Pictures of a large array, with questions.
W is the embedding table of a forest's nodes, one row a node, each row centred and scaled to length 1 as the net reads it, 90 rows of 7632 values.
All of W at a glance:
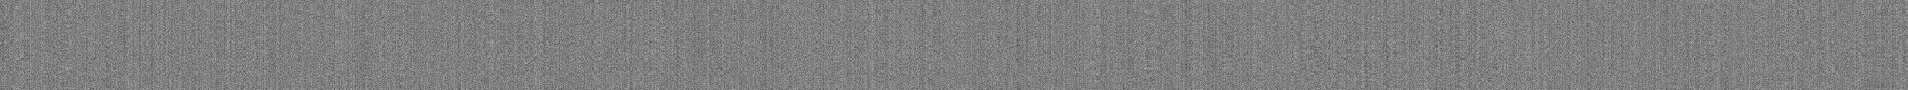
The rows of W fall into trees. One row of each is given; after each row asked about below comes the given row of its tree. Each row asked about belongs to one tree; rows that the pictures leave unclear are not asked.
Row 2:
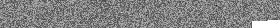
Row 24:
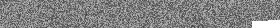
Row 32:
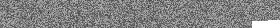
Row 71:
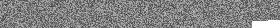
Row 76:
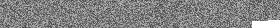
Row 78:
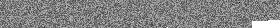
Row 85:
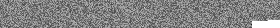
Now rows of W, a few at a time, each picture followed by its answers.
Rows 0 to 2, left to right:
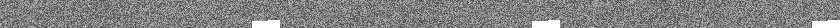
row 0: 2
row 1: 32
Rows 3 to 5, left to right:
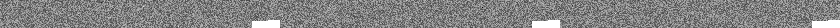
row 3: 71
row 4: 32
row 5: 78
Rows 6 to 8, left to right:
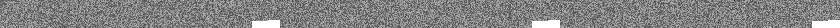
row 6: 24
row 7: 78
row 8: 24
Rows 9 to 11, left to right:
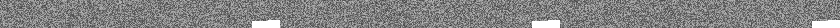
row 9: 32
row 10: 2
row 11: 2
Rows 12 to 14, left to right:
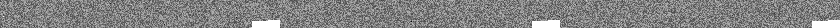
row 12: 32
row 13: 2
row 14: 85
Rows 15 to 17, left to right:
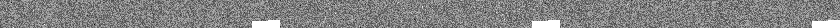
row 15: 32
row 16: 78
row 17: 76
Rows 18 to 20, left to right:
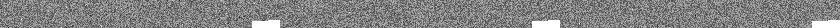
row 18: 85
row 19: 2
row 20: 78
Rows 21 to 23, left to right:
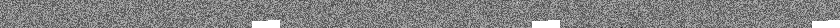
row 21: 71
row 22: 71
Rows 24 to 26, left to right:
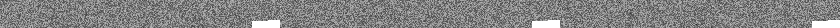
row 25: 2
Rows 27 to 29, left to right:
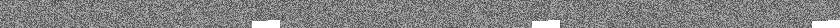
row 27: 71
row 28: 71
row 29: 32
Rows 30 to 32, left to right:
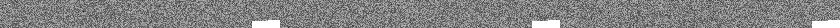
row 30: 2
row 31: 85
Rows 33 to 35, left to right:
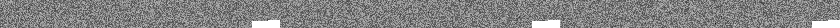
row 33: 78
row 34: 85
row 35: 71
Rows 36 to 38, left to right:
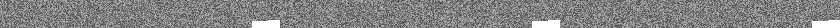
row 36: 32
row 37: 32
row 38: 71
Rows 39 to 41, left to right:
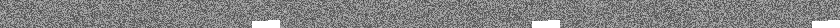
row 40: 24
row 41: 2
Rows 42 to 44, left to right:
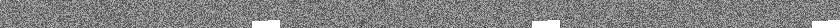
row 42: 2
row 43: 2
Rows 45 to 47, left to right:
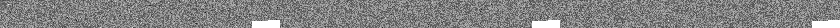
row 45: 24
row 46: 76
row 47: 71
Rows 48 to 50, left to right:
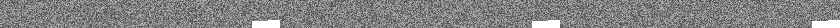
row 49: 71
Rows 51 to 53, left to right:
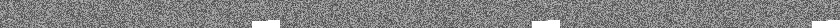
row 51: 32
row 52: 71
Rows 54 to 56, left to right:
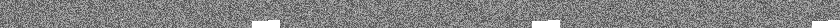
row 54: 78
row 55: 76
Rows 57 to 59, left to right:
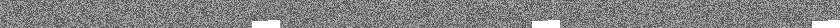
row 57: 71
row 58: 24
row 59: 24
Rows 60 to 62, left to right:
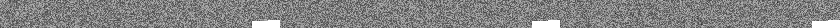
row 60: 2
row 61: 71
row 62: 32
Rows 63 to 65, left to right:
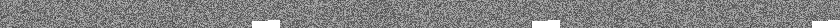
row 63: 85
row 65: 71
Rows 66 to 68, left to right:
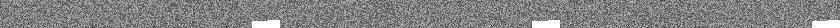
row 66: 85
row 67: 2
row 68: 2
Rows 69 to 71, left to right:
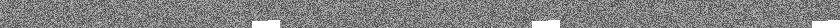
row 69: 2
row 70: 78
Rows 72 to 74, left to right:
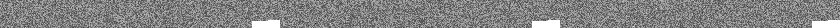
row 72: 71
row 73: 32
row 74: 32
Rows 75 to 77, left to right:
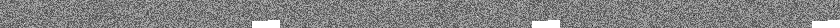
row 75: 2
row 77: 85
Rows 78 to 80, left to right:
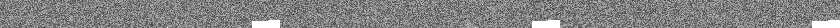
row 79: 76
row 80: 78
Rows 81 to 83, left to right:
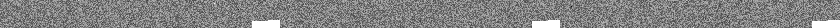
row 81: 85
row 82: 32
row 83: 76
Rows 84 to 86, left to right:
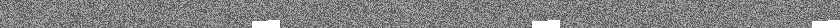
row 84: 32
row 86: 71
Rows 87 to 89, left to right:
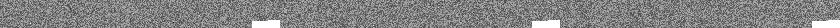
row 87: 85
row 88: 24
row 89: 32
